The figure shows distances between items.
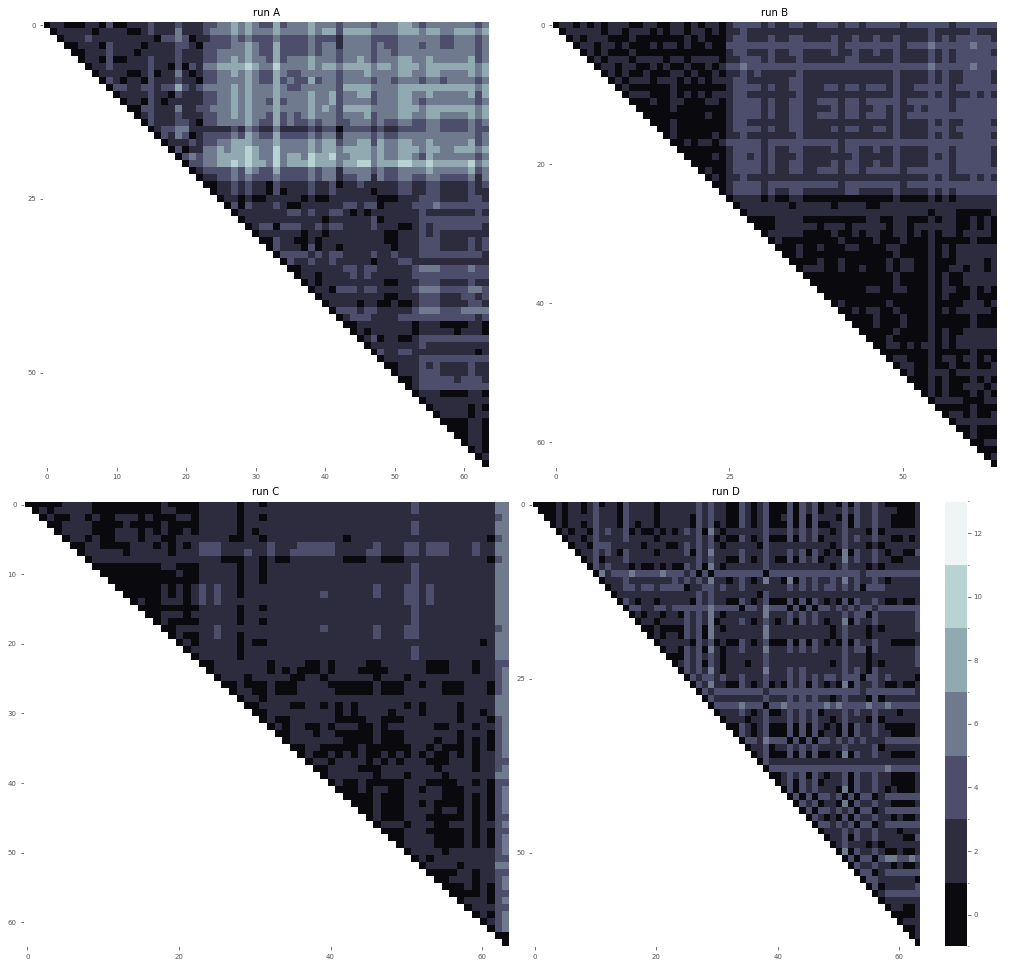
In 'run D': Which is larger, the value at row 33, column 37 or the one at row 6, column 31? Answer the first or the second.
the first
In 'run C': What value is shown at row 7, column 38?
4
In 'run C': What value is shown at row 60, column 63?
6
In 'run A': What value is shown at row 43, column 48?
2
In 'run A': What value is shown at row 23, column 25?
2
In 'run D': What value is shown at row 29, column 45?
4
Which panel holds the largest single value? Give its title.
run A
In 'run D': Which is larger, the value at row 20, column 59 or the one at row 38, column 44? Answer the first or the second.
the second
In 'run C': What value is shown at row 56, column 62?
4
